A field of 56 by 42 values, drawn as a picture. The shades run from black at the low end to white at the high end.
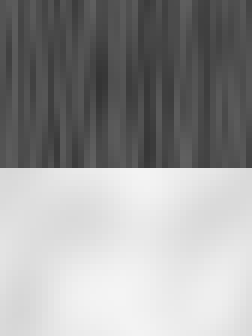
It is made of 2 by 1 panels. Panel 1,1: low, streaked downward, faint in contrast. Panel 2,1: very high, smooth, faint in contrast.
